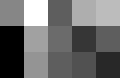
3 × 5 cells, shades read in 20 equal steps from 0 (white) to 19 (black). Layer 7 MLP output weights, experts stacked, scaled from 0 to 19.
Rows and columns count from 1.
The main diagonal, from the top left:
9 7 12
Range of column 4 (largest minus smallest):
9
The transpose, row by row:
9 19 19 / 0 7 8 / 12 11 12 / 6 15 13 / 5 12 16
